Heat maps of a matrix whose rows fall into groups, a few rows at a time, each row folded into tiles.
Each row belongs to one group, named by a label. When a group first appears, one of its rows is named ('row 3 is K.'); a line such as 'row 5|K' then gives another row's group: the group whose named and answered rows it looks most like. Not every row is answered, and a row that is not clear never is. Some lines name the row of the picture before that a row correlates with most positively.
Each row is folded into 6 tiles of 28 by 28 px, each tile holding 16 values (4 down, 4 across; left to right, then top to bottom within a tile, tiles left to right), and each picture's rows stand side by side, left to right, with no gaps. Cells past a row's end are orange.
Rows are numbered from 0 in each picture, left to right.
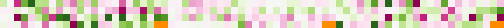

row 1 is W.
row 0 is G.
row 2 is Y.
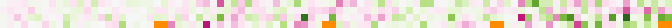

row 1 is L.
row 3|G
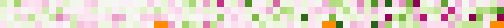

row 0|W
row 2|Y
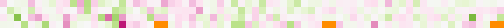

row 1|W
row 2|L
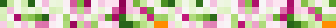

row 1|G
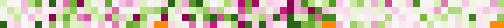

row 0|Y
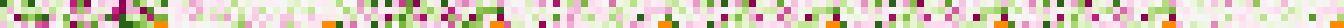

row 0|G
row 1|W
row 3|L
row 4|Y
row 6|Y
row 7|L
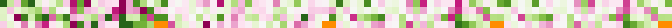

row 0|G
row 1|L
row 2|G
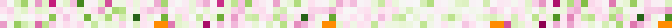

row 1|L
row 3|L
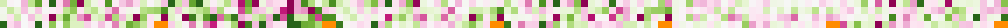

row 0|Y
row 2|Y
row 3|Y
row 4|W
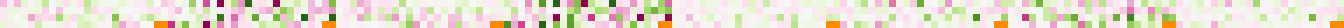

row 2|W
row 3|Y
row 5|L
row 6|G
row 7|L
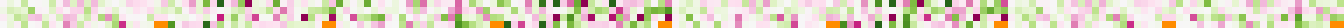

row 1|Y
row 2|G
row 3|Y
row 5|Y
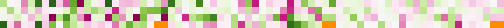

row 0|Y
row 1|G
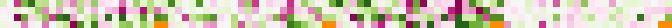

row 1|G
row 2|G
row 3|L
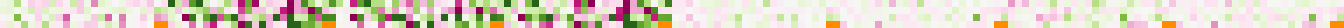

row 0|W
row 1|G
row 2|G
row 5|L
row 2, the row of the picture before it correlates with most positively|0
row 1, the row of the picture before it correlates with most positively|2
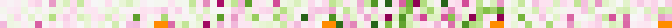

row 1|L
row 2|Y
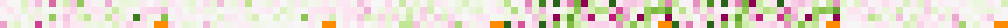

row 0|L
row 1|L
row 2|W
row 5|W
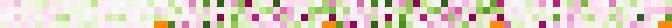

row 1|Y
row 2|Y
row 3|L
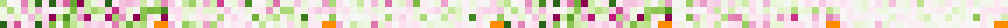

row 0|Y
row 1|L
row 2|L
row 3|Y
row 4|W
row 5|L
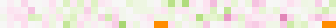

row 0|W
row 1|W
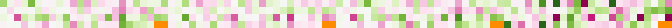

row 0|G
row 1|W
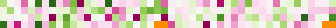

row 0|Y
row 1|L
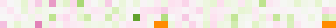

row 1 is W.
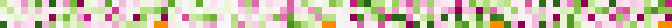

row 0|Y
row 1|G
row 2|G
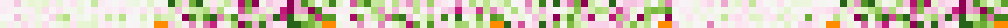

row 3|Y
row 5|G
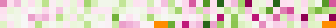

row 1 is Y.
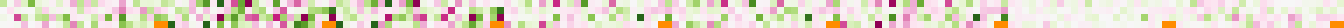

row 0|G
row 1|Y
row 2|Y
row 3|L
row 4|L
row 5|L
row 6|L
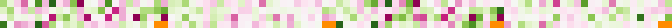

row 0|Y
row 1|W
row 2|Y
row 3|L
